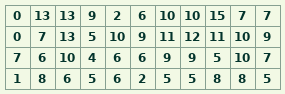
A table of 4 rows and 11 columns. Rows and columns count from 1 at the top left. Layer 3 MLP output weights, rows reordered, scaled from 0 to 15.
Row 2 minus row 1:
0 -6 0 -4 8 3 1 2 -4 3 2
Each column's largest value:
7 13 13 9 10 9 11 12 15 10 9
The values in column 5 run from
2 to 10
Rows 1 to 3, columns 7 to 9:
10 10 15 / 11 12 11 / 9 9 5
